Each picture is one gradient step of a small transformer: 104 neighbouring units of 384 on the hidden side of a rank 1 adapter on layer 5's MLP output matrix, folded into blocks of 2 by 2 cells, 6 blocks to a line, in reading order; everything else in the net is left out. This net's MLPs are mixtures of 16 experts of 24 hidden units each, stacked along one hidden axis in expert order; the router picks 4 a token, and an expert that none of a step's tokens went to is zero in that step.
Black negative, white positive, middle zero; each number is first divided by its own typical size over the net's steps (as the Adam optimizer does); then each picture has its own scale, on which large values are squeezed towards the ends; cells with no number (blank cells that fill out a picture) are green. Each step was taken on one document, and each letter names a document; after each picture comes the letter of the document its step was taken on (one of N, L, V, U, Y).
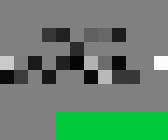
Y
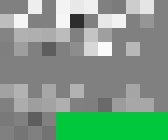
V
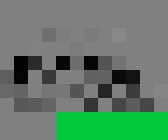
Y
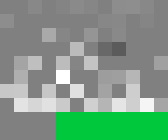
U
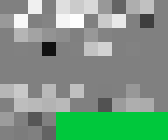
V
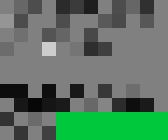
V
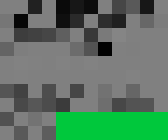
V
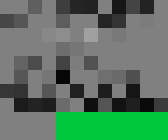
U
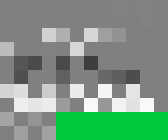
U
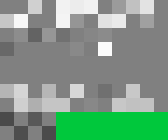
V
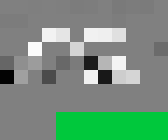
Y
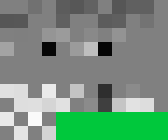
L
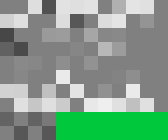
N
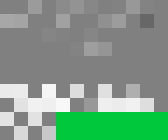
L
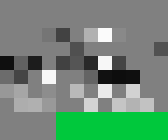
Y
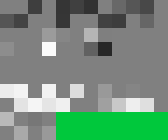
L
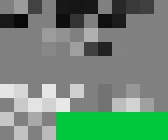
L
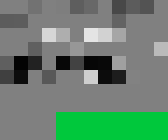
Y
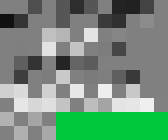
U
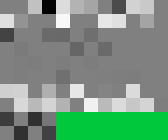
N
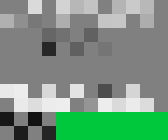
L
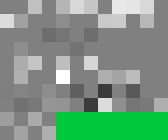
U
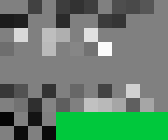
L
